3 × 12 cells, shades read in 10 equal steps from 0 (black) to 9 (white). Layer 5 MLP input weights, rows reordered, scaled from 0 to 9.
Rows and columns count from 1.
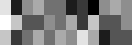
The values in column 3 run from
3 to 5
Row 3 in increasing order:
1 2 3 3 4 4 5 6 6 6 7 8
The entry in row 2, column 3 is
3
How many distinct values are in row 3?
8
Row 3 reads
7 2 4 6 4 6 5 8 6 1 3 3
